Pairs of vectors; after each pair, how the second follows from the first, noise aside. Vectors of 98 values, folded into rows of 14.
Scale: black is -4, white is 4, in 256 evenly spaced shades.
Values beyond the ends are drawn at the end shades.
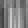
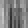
negated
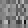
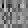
reversed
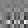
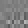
shrunk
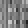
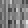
negated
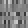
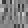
wrapped around
